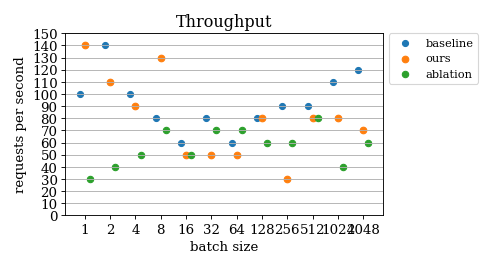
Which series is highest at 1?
ours
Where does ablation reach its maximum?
512
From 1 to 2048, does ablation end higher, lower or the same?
higher
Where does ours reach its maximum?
1
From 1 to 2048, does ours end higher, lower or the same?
lower
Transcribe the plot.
Title: Throughput
x-axis: batch size, ticks 1 2 4 8 16 32 64 128 256 512 1024 2048
y-axis: requests per second, ticks 0 10 20 30 40 50 60 70 80 90 100 110 120 130 140 150
Legend: baseline, ours, ablation
Values:
baseline: 100 140 100 80 60 80 60 80 90 90 110 120
ours: 140 110 90 130 50 50 50 80 30 80 80 70
ablation: 30 40 50 70 50 70 70 60 60 80 40 60
